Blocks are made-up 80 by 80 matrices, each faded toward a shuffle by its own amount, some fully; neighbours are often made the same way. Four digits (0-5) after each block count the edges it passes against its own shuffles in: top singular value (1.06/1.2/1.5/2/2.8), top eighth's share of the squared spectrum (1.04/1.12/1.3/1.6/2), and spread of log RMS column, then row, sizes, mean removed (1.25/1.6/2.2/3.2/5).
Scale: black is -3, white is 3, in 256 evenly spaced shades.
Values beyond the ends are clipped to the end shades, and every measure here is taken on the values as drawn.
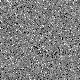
0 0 0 0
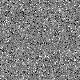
0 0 1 1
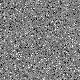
0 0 0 0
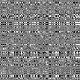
5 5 3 4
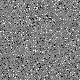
0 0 0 0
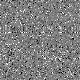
3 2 0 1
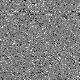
3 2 0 1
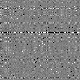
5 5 2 3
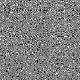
3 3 0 2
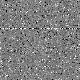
3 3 0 2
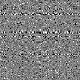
4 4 2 3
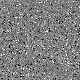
1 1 0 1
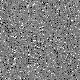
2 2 1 0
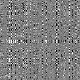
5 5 4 3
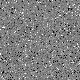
1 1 0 0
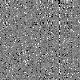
4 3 2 1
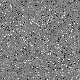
0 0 0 0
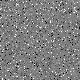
1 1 0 0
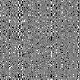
4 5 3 3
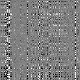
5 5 4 3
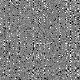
4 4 3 2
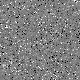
0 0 0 0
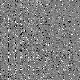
3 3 2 1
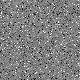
1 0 0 0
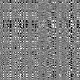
5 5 4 3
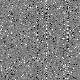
3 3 2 0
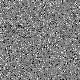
1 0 0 0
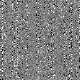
2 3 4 0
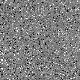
3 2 1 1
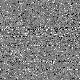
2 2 0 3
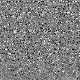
1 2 0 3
